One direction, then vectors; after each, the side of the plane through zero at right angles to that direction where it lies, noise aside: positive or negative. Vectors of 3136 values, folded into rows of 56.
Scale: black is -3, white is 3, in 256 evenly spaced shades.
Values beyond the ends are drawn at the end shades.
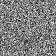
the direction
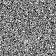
negative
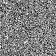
negative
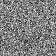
positive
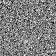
negative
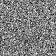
positive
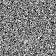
negative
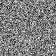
negative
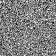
negative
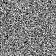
positive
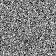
positive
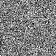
positive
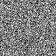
positive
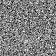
negative
